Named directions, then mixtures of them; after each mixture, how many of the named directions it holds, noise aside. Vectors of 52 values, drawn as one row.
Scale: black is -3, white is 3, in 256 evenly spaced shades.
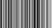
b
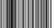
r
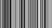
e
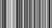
one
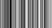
two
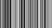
one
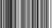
three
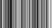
three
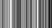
three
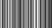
one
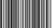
three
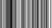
three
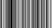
two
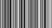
one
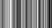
three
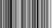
three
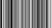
two
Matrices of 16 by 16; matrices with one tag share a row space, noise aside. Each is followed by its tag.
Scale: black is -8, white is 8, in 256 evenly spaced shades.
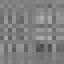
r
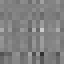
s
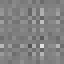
s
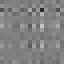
s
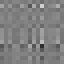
s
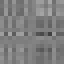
r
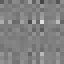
s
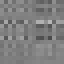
r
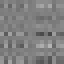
r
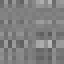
r
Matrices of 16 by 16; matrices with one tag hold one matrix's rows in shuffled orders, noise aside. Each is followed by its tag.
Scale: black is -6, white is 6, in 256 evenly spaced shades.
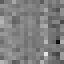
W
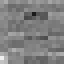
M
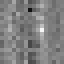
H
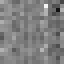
W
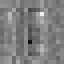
H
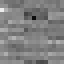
M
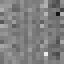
W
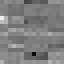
M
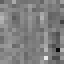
W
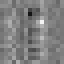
H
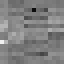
M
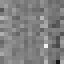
W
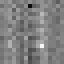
H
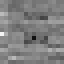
M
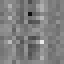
H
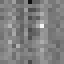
H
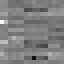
M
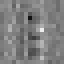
H
